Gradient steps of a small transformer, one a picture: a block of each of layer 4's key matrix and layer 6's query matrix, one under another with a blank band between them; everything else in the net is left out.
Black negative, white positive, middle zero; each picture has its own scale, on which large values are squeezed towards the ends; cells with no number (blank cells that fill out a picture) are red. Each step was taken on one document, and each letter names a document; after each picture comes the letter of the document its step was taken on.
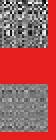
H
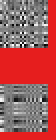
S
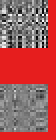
H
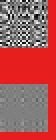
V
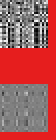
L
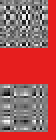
V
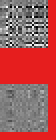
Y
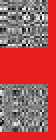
S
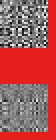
L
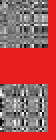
S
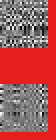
S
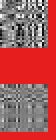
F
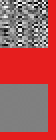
H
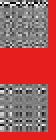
Y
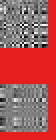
S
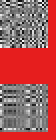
F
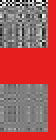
F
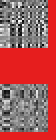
L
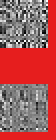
L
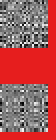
S
